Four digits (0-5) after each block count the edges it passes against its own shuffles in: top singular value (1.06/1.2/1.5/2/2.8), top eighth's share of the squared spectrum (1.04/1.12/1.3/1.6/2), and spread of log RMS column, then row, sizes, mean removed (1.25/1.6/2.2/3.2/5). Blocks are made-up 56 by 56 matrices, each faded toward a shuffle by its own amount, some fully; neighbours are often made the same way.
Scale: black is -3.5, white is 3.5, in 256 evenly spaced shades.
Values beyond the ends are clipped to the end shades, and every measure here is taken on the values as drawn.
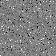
0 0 0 0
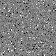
0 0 0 0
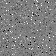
0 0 0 0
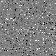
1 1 0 1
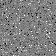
0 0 0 0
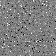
1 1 0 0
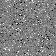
0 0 0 0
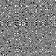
4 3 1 2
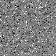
2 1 0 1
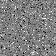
2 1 0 0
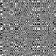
4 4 3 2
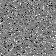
1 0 0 0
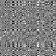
5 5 3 3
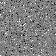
2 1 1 0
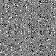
3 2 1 0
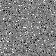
1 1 0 0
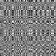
5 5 4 4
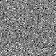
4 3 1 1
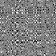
4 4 2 3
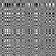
5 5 4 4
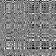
5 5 3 3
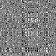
4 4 2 2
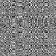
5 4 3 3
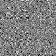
3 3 1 1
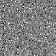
3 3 1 0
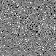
3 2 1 1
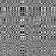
5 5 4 4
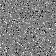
0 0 0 0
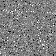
1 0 0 0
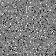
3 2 0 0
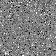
1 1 0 0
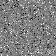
1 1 0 0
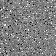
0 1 0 0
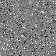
0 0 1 0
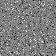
0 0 0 0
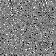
3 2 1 0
